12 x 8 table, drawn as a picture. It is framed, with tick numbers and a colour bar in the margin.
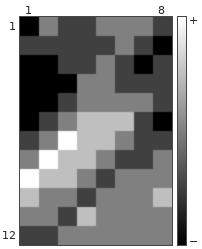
Calmest part: bottom right. Roughest part: middle left. Average level on the scale: 40%. Grain: diagonal, up to the right. Ninth with the lowest average: top left.
